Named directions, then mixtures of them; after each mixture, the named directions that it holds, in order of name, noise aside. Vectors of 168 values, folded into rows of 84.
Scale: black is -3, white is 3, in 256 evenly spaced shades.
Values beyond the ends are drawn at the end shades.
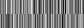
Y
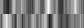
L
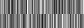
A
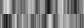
L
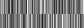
A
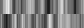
L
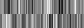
A, L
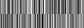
A, Y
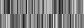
A, L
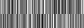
A, Y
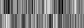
A, L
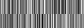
A, Y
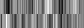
A, L
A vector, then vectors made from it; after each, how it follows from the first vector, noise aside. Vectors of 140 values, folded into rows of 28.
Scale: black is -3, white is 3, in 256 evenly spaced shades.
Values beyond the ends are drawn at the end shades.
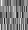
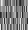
copied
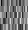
sign-scrambled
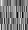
copied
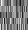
copied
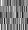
copied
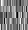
copied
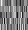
copied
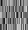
sign-scrambled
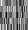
copied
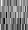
sign-scrambled
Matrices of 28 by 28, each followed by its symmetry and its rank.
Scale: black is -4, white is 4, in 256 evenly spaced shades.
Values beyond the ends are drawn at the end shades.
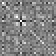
symmetric, rank five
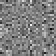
neither, rank five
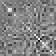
symmetric, rank five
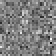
neither, rank five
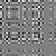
antisymmetric, rank two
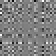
antisymmetric, rank two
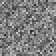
symmetric, full rank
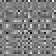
neither, rank three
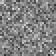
symmetric, full rank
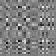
antisymmetric, rank two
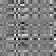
neither, rank two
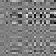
neither, rank two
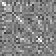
symmetric, rank five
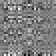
neither, rank three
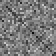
symmetric, full rank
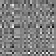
neither, rank three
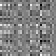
neither, rank two
